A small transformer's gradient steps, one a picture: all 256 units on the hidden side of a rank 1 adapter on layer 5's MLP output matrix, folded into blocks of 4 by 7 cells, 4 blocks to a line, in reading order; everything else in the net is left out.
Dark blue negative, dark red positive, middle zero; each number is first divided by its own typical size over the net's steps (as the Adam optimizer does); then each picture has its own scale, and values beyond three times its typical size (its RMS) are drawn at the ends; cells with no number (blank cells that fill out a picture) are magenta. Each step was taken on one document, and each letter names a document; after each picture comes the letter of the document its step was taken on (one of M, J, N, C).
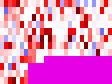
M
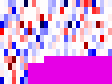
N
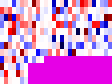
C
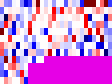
C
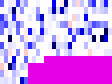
N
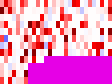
M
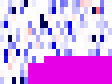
N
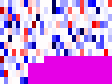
C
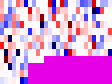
N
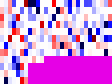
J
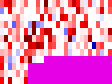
M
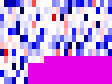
J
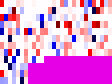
N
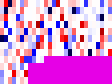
M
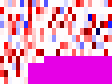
C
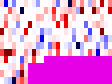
J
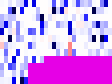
N
